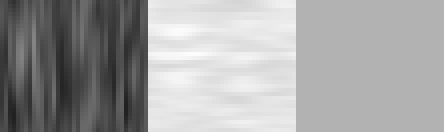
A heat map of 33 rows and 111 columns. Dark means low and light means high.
It is made of 1 by 3 panels. Panel 1,1: low, streaked downward. Panel 1,2: very high, streaked across, faint in contrast. Panel 1,3: high, flat.
